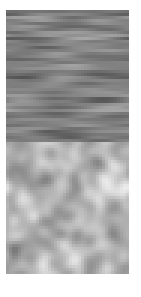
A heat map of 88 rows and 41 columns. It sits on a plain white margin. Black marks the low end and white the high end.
It is made of 2 by 1 panels. Panel 1,1: middling, streaked across. Panel 2,1: high, blotchy.
